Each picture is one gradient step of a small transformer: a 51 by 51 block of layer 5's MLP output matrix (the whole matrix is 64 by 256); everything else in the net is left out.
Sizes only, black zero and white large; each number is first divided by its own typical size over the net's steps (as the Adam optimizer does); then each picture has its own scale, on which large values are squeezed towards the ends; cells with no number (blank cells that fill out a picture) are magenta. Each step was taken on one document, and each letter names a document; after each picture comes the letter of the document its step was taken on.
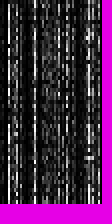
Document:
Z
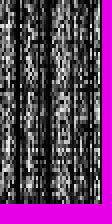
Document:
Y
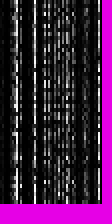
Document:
Z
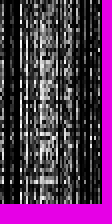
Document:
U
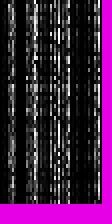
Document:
Z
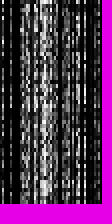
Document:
U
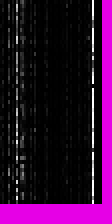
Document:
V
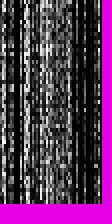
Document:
U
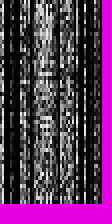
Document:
U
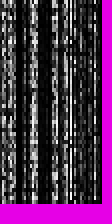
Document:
Y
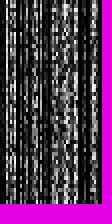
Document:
Y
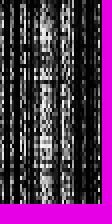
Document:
U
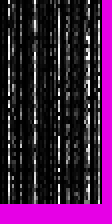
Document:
Z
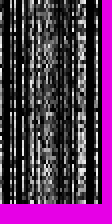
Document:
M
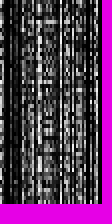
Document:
M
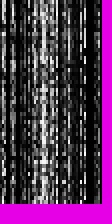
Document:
U
